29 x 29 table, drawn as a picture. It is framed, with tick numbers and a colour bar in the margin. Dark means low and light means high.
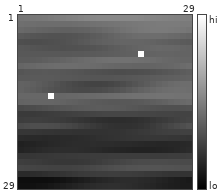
Average level on the scale: 30%. Slope: up to the top. Histogram: heavy tails on both sides. Lone odd cells: 2, each higher than its neighbours. Grain: streaks across. Ninth with the lowest average: bottom left.
